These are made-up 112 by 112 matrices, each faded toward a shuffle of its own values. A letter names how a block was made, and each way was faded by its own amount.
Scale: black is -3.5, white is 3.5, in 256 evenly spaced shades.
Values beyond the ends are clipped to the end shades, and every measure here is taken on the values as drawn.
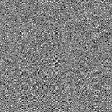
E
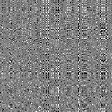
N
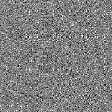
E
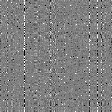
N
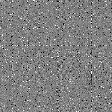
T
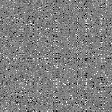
T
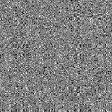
E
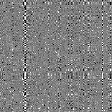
N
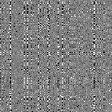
N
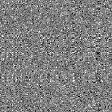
E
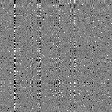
N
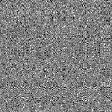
E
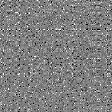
T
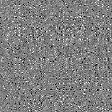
T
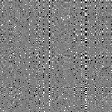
N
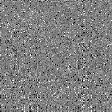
T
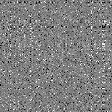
T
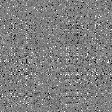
T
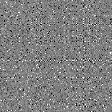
T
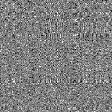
E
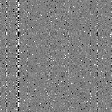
N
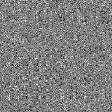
E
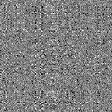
E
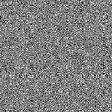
E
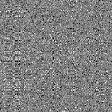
E
